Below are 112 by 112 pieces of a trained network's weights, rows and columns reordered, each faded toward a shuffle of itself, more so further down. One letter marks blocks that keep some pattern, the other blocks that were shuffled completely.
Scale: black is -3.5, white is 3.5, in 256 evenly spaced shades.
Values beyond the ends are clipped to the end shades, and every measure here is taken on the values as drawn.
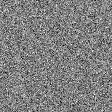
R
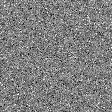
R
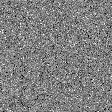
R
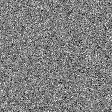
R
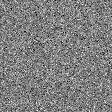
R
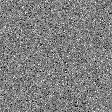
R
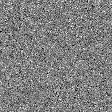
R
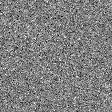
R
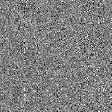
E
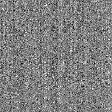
E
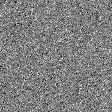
R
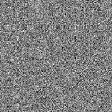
E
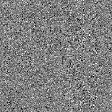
E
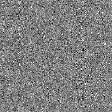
E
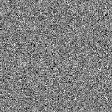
E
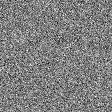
R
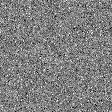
R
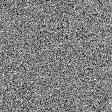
R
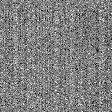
E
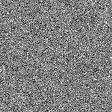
R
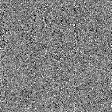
E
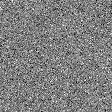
R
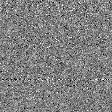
E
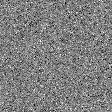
R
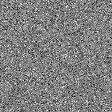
E
